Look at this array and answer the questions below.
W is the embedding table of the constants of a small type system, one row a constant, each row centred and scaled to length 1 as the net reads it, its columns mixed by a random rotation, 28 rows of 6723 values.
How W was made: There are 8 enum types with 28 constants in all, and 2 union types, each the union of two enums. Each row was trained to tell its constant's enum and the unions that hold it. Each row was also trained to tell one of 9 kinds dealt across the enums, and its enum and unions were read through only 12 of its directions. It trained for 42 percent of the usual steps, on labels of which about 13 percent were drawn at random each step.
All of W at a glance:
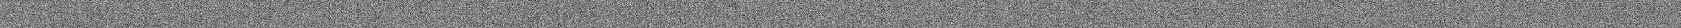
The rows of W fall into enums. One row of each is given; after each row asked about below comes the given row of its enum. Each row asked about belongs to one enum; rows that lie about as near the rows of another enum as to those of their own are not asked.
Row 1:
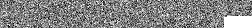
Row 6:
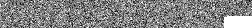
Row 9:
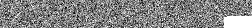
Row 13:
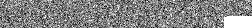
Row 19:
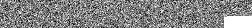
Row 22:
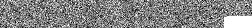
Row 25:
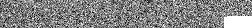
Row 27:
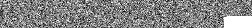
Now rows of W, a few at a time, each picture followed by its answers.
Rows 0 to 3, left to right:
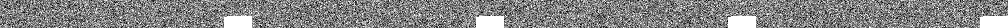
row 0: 6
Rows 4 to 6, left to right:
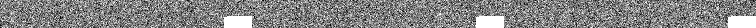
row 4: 9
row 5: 1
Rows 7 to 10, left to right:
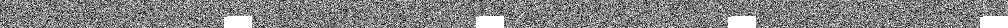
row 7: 25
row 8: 1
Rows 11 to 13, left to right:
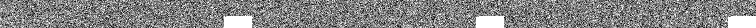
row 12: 9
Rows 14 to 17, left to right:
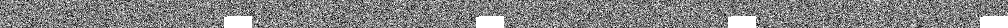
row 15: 27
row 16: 1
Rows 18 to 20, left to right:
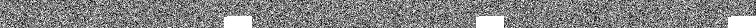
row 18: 6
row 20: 25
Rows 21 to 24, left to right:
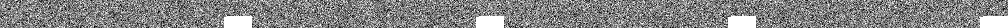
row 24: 25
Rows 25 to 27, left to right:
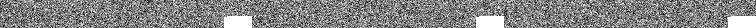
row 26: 13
